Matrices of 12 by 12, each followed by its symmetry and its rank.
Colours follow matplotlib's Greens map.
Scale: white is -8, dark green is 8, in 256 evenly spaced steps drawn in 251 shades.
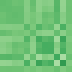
symmetric, rank two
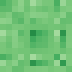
symmetric, rank two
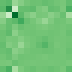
symmetric, rank two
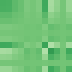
symmetric, rank one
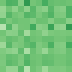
antisymmetric, rank two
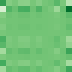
neither, rank one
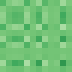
symmetric, rank one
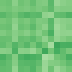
antisymmetric, rank two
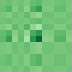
symmetric, rank one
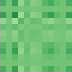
symmetric, rank one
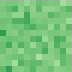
neither, full rank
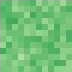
neither, full rank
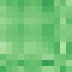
antisymmetric, rank two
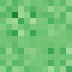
symmetric, rank two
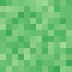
neither, full rank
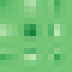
symmetric, rank one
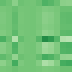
neither, rank one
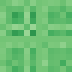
symmetric, rank two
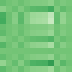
neither, rank one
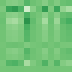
neither, rank one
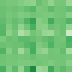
antisymmetric, rank two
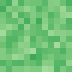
neither, full rank
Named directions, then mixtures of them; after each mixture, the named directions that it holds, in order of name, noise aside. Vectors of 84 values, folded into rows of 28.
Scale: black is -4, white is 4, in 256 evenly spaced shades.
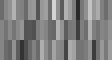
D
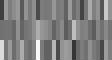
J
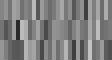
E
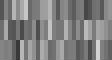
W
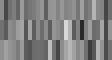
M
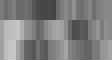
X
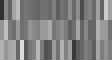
J, W, X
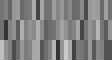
E, J, M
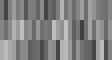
E, M, X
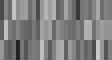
D, W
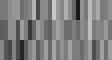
D, E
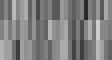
E, W, X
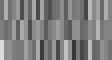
E, J, X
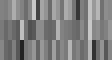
D, E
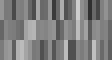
D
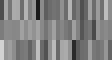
E, J, X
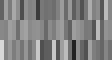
E, J, X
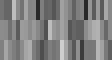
E, W, X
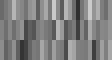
D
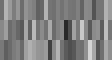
M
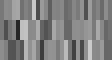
E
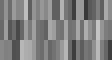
D, E, W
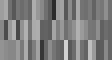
D, E, W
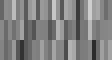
D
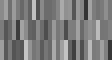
E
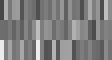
J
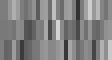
D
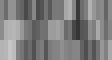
D, X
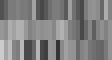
J, M, X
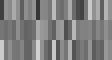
D, J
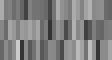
W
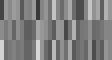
D, J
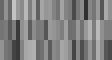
E, W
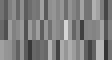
M
